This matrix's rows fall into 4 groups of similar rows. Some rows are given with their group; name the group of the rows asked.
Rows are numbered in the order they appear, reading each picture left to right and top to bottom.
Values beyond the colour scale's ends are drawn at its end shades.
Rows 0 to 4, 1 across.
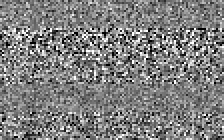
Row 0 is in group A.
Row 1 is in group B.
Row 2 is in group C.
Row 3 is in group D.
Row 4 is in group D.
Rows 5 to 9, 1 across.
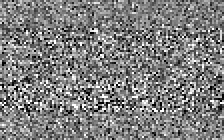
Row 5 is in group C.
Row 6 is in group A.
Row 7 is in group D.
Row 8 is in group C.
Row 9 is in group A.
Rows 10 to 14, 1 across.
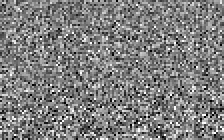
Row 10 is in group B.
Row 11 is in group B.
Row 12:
A
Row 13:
D
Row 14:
D
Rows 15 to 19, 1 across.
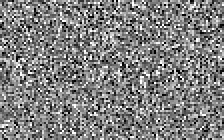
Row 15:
C
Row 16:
A
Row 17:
B
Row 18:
C
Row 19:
A
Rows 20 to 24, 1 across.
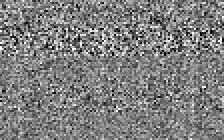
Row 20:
D
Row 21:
A
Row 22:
B
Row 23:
D
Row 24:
D
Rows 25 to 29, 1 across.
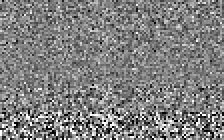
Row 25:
A
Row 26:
A
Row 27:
C
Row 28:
A
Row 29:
A
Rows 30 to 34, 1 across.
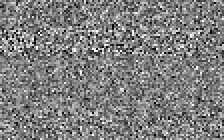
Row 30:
B
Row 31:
C
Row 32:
A
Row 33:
D
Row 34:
A
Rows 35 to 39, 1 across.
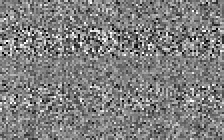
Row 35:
A
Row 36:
A
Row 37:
A
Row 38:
A
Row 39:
D
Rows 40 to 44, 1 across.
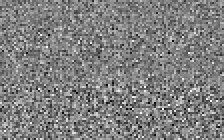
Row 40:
A
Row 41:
C
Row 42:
B
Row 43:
C
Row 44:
A
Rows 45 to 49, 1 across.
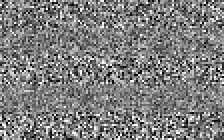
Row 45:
D
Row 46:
D
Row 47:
A
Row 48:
D
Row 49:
C
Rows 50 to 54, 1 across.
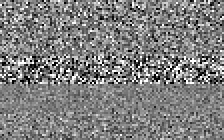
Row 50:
C
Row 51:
A
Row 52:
D
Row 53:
A
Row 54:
C
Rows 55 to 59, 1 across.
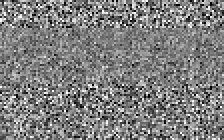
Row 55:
C
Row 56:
D
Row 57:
B
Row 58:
A
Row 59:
B
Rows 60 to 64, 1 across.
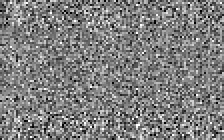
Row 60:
B
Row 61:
A
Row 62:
B
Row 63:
A
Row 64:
B
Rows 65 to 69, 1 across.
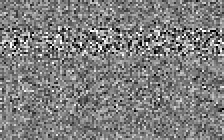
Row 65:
A
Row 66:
A
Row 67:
D
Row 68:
D
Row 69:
D
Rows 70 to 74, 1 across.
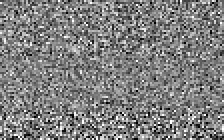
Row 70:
A
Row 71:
C
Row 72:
A
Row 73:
C
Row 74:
D
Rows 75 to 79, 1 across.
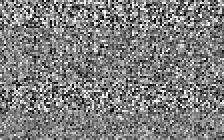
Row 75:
C
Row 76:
C
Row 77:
D
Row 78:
B
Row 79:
D
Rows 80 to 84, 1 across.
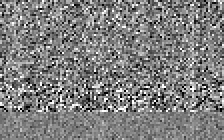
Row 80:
B
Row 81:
B
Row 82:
D
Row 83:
D
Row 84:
B
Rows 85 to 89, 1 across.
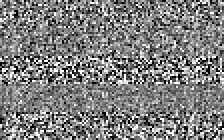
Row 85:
A
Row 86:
B
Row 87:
A
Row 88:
B
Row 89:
B
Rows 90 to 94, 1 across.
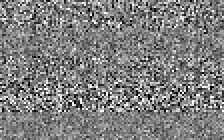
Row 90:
C
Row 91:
D
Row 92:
D
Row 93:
A
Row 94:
D
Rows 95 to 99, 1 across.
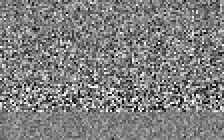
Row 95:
A
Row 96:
D
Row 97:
C
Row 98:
A
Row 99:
B
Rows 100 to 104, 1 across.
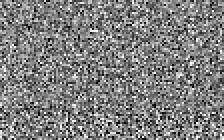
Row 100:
C
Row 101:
A
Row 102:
C
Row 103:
C
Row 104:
A
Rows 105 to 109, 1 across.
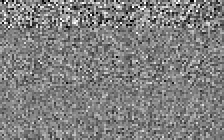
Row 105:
C
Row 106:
A
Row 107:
C
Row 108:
B
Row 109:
C
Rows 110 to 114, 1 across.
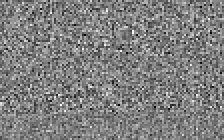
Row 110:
B
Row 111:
C
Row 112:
B
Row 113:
A
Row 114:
B
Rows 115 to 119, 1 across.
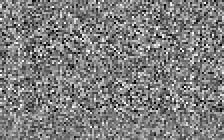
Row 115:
D
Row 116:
B
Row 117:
D
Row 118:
D
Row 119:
B
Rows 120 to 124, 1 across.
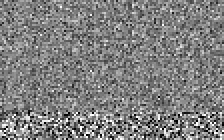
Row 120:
C
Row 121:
C
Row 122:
B
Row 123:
D
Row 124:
A
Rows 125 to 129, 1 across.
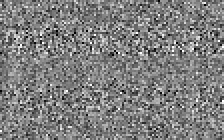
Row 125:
D
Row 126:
B
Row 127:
B
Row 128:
B
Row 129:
D
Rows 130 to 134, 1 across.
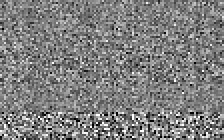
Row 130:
D
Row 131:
C
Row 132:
D
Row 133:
C
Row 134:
C
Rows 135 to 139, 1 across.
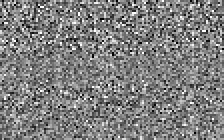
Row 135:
C
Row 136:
A
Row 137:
A
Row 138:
C
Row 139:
B
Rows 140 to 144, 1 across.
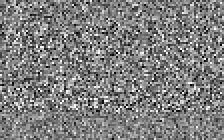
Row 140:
B
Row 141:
B
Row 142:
D
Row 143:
C
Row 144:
B
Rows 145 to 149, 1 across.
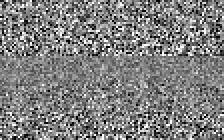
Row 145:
D
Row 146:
C
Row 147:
B
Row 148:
B
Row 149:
D
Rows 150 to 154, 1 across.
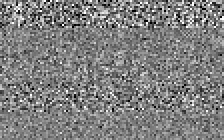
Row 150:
B
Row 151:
D
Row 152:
C
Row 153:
A
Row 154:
A
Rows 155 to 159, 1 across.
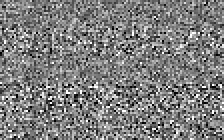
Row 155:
D
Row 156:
C
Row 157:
D
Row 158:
A
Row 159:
D
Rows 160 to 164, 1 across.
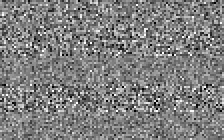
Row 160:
A
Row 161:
C
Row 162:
B
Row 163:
D
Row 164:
D
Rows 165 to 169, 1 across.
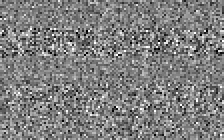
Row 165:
A
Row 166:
D
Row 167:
C
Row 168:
B
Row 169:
A
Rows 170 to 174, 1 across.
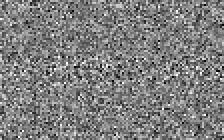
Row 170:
D
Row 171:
D
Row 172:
A
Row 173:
C
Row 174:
D
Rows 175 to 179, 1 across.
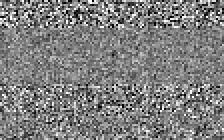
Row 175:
A
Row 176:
B
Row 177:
C
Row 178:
C
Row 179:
D
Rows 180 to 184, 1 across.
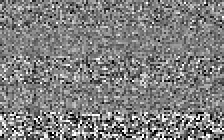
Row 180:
D
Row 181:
C
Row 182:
C
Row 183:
C
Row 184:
C
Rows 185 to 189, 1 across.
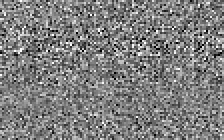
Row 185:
C
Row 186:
D
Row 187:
D
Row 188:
A
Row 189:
A
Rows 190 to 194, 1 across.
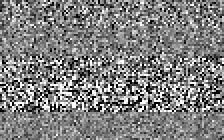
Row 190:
B
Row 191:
C
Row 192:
D
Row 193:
C
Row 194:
D
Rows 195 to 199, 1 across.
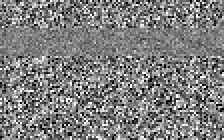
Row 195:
B
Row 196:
D
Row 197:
B
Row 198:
D
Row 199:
B
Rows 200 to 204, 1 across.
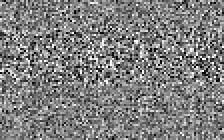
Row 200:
A
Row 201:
B
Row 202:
A
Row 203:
D
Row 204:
B
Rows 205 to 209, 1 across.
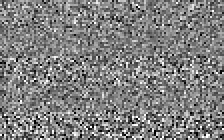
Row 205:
C
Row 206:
C
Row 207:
B
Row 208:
B
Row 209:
C
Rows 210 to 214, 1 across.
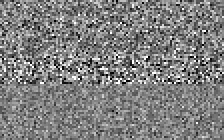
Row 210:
C
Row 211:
D
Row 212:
C
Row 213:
B
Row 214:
C
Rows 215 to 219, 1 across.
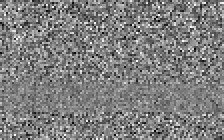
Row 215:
D
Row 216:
B
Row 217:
A
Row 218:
D
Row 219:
D
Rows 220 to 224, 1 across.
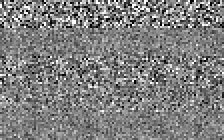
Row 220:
C
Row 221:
B
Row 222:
D
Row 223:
A
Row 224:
D
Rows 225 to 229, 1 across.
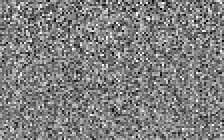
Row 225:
B
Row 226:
A
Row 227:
B
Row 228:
B
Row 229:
A
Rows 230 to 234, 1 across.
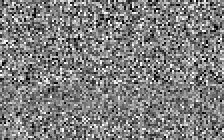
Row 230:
C
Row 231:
A
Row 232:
D
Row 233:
B
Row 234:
B
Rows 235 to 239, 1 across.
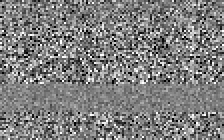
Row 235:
D
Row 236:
D
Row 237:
B
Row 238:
C
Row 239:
A
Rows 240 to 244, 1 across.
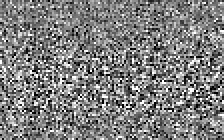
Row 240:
D
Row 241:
D
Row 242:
C
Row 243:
C
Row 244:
D
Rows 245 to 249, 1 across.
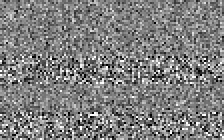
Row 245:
A
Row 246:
A
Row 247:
D
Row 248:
C
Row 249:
A
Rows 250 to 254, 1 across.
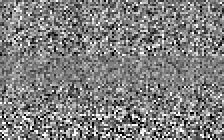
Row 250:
B
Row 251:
B
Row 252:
B
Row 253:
D
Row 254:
C
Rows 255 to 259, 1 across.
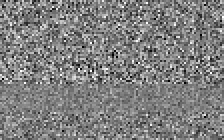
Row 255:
D
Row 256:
B
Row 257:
C
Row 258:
A
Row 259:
D
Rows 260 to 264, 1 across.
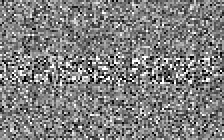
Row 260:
C
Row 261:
D
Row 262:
C
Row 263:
C
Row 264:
A
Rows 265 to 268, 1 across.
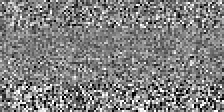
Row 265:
B
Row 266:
D
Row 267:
C
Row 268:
B
